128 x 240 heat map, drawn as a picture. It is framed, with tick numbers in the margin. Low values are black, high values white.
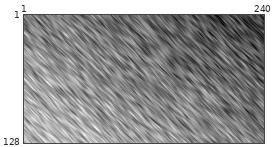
Ninth with the lowest average: top right. Ninth with the highest average: bottom left. Slope: up to the bottom left. Odd rows or columns: none.
